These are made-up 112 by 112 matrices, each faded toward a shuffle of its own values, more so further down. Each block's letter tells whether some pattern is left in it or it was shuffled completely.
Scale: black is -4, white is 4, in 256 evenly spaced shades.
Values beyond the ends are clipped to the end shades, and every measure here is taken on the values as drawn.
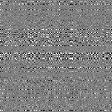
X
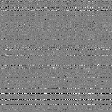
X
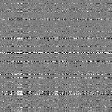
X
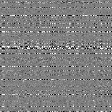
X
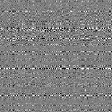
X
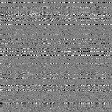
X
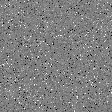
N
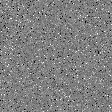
N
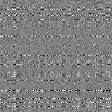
X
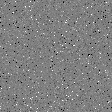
N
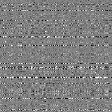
X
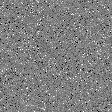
N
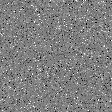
N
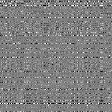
X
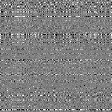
X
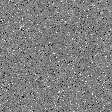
N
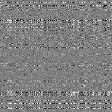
X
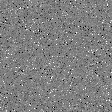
N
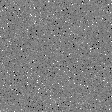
N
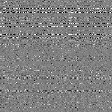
X
